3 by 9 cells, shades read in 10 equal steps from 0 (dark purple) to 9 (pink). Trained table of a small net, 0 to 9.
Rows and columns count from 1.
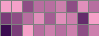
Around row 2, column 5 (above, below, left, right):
6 7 8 8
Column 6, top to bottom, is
7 8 6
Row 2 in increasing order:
2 3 4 5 6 7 8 8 9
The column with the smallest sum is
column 1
